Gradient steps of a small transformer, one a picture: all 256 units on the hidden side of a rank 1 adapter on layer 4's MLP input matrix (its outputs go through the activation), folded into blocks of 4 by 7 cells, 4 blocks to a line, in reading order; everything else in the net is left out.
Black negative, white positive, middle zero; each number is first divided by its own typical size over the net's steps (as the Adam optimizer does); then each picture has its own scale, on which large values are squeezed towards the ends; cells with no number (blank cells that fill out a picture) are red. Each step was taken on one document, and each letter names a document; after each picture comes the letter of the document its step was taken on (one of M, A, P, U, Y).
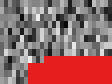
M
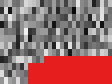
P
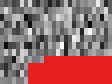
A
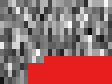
M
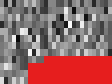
M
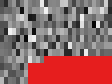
M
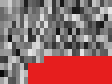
P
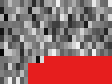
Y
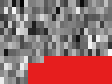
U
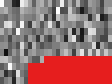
U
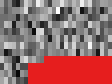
U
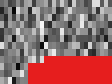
Y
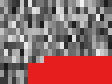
A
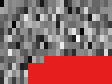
U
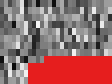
P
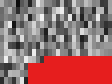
A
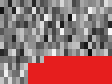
Y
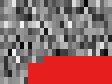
A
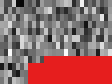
U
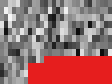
P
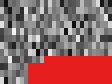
M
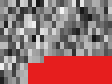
P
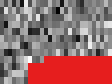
U
